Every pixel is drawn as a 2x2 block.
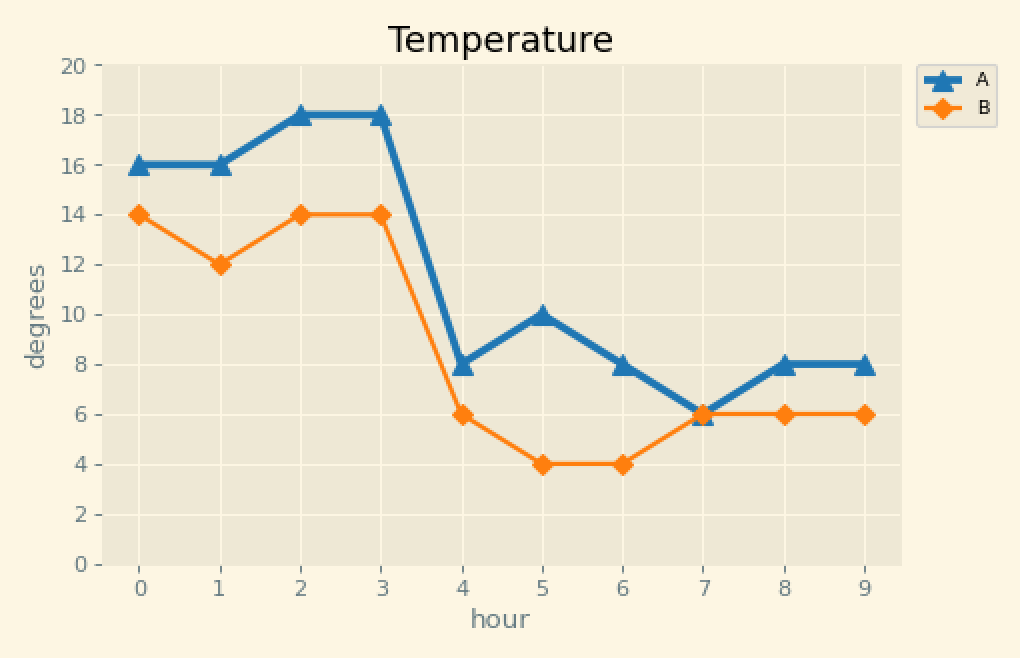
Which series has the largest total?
A
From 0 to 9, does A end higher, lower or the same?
lower
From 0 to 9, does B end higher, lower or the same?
lower
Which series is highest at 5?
A
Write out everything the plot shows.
Title: Temperature
x-axis: hour, ticks 0 1 2 3 4 5 6 7 8 9
y-axis: degrees, ticks 0 2 4 6 8 10 12 14 16 18 20
Legend: A, B
Values:
A: 16 16 18 18 8 10 8 6 8 8
B: 14 12 14 14 6 4 4 6 6 6
